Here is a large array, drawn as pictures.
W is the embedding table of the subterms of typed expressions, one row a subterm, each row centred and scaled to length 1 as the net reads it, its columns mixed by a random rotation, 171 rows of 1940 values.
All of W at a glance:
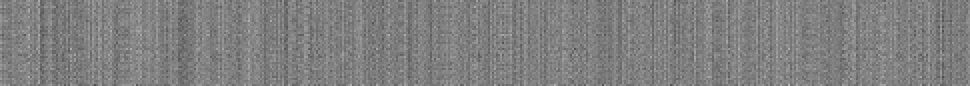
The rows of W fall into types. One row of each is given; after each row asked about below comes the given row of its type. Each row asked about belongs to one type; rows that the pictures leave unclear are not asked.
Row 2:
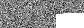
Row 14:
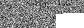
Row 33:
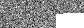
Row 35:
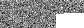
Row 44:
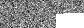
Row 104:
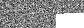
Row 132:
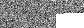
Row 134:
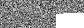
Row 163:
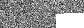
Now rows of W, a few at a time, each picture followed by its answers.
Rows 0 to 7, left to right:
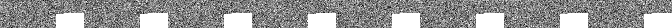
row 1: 2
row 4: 35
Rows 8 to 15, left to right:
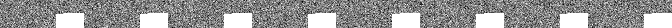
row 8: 14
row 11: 2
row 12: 134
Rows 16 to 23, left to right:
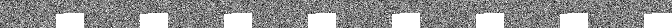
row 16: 44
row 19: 14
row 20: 2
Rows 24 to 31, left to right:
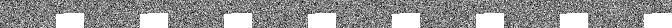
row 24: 44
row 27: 2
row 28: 14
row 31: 104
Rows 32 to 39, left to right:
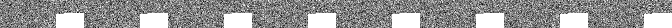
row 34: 33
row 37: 163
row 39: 35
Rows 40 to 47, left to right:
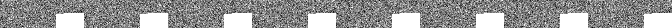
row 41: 33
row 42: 104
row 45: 134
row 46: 44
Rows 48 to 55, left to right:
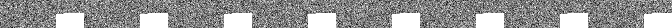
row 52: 2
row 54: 33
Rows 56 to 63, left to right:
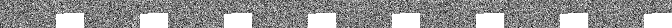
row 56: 163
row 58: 33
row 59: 44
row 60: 35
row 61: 163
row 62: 104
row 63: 104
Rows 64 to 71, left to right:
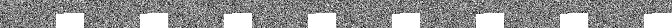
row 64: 35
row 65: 44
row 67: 33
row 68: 104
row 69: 2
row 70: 132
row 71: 104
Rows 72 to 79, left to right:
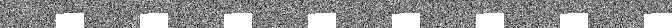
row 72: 104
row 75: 134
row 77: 44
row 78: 33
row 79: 33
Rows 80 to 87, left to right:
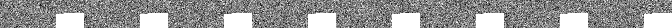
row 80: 134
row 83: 2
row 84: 104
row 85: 14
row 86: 33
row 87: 35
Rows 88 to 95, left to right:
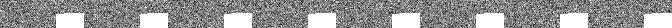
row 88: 163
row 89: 35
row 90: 44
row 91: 134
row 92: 2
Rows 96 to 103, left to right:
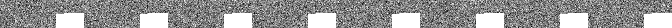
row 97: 132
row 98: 35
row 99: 35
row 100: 2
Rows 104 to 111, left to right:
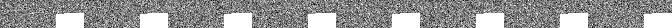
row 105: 44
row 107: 163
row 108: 104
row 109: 44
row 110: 104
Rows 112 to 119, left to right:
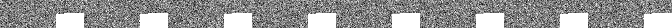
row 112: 104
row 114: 44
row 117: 163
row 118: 104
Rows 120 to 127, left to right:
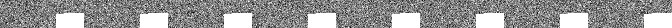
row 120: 44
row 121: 104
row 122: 163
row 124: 33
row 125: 14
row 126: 33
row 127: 2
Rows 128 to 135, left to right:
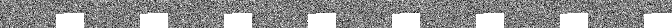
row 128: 33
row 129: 35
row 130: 14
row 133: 2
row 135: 163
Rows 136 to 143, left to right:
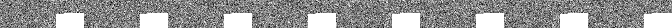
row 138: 14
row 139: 14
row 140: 35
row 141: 163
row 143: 44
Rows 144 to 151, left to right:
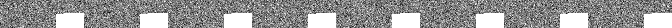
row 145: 163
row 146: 33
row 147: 104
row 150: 132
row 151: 33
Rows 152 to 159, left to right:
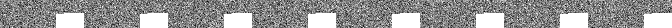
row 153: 33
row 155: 33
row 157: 35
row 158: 104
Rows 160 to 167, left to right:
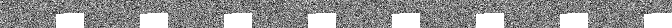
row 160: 2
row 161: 134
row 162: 2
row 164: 14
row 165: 35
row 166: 2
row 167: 2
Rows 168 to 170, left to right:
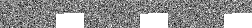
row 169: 132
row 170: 134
